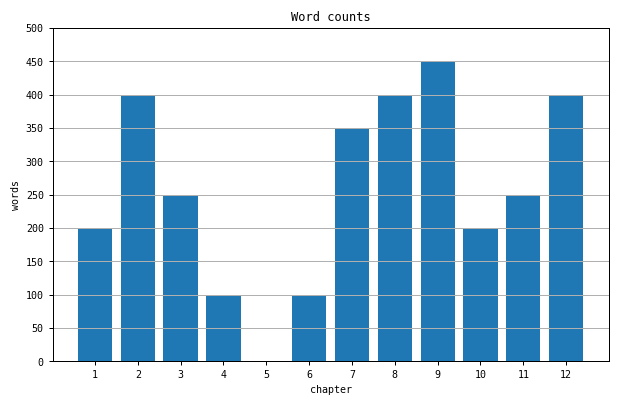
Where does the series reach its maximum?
9
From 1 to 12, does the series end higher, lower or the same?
higher
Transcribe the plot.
Title: Word counts
x-axis: chapter, ticks 1 2 3 4 5 6 7 8 9 10 11 12
y-axis: words, ticks 0 50 100 150 200 250 300 350 400 450 500
Values:
200 400 250 100 0 100 350 400 450 200 250 400
